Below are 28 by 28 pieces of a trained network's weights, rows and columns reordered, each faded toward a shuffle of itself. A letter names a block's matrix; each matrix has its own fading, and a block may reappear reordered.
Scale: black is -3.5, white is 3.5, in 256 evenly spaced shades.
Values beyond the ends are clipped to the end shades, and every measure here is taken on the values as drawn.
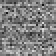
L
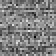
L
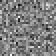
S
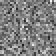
S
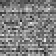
L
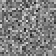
S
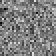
S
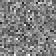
S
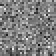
S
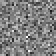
S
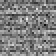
L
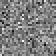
S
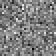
S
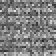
L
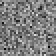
S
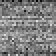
L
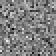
S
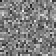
S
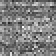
L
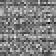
L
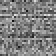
L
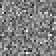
S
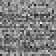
L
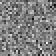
S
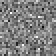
S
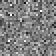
S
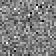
S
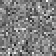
S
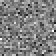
S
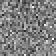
S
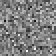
S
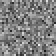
S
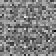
L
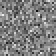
S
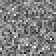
S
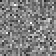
S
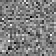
S
